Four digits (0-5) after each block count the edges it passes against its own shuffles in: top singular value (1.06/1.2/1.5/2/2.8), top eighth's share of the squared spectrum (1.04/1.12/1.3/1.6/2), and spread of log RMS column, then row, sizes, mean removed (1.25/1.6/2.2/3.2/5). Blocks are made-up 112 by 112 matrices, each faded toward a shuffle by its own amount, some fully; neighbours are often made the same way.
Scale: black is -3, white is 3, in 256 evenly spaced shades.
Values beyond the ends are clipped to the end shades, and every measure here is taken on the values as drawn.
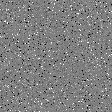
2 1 0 0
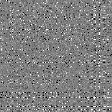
4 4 3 3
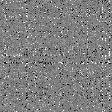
4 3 2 2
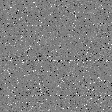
3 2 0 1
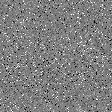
2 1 0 0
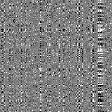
5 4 4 3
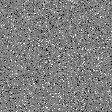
3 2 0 0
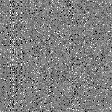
4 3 2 1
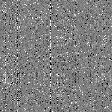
4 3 2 1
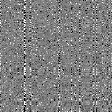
5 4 3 2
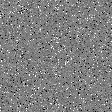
2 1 0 0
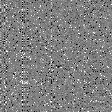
4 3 2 1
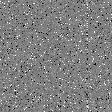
3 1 1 0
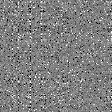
4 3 2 1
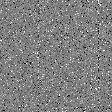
3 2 1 0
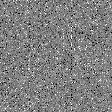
3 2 1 0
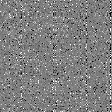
4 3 2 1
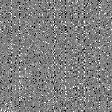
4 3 3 1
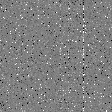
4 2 1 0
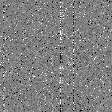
4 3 2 0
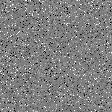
0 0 0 0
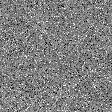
0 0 0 0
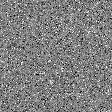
0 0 0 0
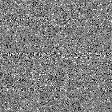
0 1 0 3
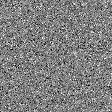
0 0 0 0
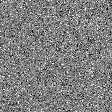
0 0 0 0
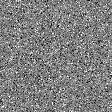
2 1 0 0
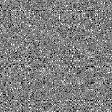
4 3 2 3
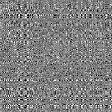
5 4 3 4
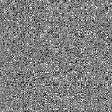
4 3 2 2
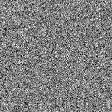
3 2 1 1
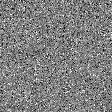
2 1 0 0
